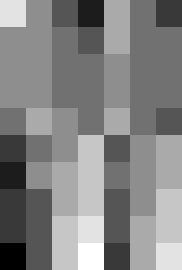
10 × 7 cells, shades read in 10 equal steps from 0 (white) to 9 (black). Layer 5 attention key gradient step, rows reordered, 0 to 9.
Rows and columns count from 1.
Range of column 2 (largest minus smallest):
3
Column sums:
56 46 39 36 47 43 39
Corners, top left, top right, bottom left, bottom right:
1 7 9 1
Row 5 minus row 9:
-2 -3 2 4 -3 2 4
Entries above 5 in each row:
3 1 0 0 1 2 1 3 3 3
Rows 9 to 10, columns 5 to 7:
6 3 2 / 7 3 1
